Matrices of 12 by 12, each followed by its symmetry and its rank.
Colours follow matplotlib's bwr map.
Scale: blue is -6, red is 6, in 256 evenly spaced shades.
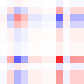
symmetric, rank one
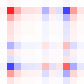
symmetric, rank one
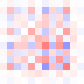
symmetric, rank two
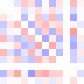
antisymmetric, rank two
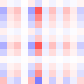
neither, rank one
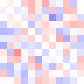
antisymmetric, full rank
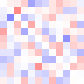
antisymmetric, full rank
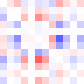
antisymmetric, rank two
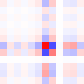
symmetric, rank one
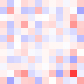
symmetric, rank two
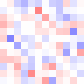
antisymmetric, full rank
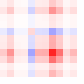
symmetric, rank one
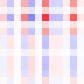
neither, rank one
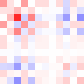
symmetric, rank two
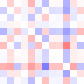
antisymmetric, rank two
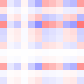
neither, rank one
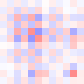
symmetric, rank two
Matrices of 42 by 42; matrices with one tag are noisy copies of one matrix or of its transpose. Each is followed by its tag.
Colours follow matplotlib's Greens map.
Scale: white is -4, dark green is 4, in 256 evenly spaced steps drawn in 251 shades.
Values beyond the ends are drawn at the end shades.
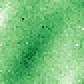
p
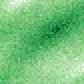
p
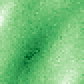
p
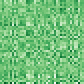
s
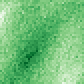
p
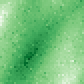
p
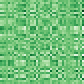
s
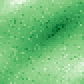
p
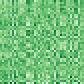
s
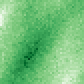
p
